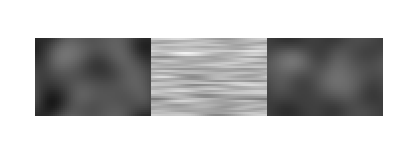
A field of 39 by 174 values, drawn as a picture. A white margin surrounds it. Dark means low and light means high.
It is made of 1 by 3 panels. Panel 1,1: low, smooth. Panel 1,2: high, streaked across. Panel 1,3: low, smooth.
